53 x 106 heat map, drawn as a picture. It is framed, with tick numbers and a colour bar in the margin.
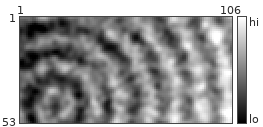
The values follow a bell shape. Overall the values sit about 50% of the way up the scale. Rings spread out from the bottom left. Values rise toward the right.
